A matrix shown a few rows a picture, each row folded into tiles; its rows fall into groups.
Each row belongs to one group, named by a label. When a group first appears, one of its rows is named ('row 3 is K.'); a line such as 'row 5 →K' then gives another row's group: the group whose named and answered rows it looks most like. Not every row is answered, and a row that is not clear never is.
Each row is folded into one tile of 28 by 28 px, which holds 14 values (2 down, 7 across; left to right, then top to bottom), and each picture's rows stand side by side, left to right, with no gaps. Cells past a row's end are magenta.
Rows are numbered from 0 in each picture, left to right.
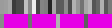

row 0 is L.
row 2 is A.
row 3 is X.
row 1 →X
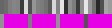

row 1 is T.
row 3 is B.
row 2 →X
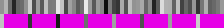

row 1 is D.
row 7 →A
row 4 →A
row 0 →L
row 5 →B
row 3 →X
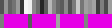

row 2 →A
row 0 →T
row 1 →B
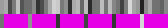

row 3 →D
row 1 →T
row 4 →D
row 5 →A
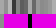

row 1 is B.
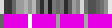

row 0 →D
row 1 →L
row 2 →T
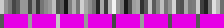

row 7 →D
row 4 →B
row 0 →B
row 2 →T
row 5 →A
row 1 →T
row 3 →L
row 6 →X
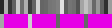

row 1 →A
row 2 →X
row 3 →X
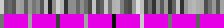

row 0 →D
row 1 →L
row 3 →A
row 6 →A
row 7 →X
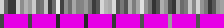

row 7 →B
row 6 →A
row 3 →D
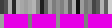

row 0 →A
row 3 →T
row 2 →L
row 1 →B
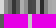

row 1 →A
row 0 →B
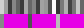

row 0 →X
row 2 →A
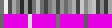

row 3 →L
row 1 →A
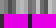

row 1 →B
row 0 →D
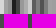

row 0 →B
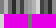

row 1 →L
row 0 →L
